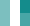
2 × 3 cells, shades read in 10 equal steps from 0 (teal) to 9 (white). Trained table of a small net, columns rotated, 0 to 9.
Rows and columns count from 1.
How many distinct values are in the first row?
3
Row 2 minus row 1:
0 0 2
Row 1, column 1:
4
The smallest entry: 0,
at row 1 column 3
